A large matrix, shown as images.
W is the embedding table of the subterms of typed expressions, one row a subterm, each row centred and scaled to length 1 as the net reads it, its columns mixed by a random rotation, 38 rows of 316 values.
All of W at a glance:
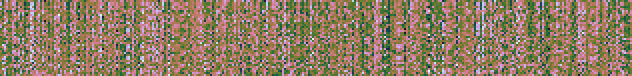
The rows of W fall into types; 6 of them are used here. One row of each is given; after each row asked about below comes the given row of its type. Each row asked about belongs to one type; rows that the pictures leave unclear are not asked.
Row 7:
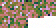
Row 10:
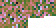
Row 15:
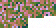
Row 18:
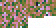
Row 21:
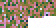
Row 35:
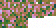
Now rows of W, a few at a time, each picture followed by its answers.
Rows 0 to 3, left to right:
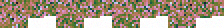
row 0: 10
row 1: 35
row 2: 35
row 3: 18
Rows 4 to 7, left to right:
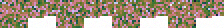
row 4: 35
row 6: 21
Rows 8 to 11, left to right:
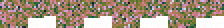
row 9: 18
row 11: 15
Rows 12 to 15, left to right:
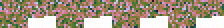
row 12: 35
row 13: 35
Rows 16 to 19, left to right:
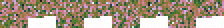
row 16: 18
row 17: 35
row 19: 21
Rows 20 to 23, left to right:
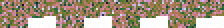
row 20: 18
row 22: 15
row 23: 15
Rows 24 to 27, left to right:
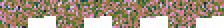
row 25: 7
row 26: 21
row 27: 18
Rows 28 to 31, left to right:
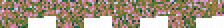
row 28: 15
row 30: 21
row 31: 15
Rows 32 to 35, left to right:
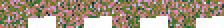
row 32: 7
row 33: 18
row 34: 15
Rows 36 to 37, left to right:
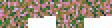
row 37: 7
